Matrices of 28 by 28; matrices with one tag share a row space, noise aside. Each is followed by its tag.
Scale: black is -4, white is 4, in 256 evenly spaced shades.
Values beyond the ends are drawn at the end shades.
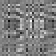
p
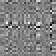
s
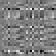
p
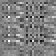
p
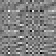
p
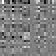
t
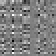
t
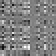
t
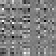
t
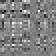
t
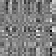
s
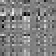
t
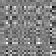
s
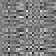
p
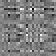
p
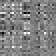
t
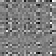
s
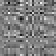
p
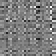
s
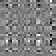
s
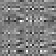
p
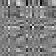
p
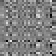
s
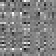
t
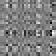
s
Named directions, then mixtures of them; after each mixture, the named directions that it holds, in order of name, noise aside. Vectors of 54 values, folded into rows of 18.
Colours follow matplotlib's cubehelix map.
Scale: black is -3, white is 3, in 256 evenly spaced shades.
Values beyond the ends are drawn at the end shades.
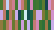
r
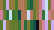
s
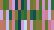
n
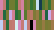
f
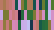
f, n, r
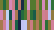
n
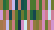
n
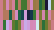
n, r, s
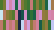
n, r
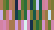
f, n, s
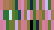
f, s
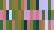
f, n, s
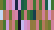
n, r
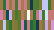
s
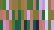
f, s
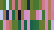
r, s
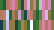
f, n, r
